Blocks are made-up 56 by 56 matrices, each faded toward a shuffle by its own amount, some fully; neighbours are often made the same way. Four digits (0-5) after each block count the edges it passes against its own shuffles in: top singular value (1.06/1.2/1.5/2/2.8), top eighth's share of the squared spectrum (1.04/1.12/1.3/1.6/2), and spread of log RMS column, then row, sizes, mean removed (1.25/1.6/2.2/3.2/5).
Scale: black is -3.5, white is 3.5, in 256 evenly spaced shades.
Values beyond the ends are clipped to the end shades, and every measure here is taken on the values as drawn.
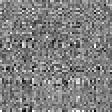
4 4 2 3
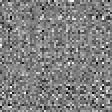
4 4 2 2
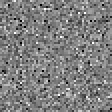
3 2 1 0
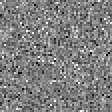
1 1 0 0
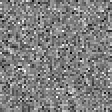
2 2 0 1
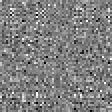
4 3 2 1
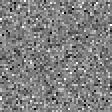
0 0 0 0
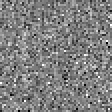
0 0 1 0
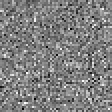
3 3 1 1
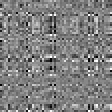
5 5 3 4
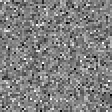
1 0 0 0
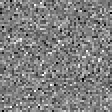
2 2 0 0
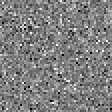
2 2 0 1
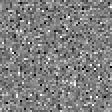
0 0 0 0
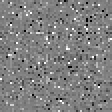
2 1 0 0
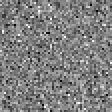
0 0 0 0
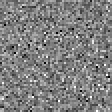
0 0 0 0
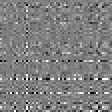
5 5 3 4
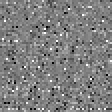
2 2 0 1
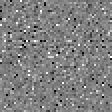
3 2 0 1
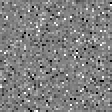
0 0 1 0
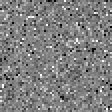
2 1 0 0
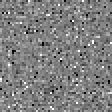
1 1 0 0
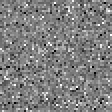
0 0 0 1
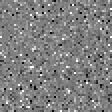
0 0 0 0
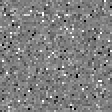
1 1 0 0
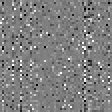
4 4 2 2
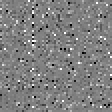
3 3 1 0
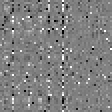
4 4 2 1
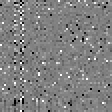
4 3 2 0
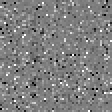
2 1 0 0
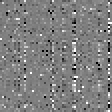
4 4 3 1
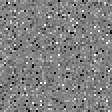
2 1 0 0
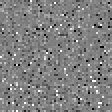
2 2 0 1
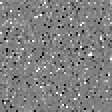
2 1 0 0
